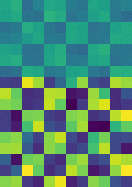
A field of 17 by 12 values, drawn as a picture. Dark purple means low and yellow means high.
Seam: horizontal, 40% of the way down, the top part calmer. Mirror symmetry: none. Grain: checkered. Histogram: flat. Average level on the scale: 50%. Slope: none.
